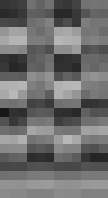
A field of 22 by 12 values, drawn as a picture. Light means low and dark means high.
Seam: horizontal, 80% of the way down, the bottom part calmer. Average level on the scale: 60%. Stripes: horizontal, repeating 4 times. Mirror symmetry: none.
